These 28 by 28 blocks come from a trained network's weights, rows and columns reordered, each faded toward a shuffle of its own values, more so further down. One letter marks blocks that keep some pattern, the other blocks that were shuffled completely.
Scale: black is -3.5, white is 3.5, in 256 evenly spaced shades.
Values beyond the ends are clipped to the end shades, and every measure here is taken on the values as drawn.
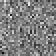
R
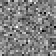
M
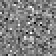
M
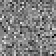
R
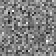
R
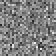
M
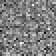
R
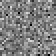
R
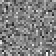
M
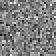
M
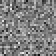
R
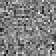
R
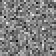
M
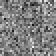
R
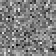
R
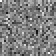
M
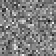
R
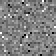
M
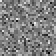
M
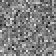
M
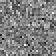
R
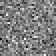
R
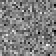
M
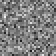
M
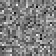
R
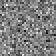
M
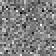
M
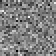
M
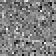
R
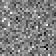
M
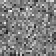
M
